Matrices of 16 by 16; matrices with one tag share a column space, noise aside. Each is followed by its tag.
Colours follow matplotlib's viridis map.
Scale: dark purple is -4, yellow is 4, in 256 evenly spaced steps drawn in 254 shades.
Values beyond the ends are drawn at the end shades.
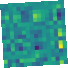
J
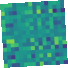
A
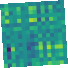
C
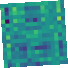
C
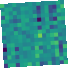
C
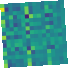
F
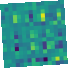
J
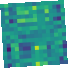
C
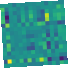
J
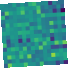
A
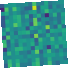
F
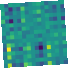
C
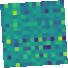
A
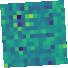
F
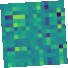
F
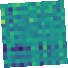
C
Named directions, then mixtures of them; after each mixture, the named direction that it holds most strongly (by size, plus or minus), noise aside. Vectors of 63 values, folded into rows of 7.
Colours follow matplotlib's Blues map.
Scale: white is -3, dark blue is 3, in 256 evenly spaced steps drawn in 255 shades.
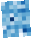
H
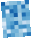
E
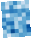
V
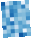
H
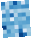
H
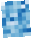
E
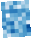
V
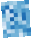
H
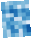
V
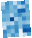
H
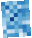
H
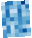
E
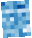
H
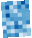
V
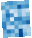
H
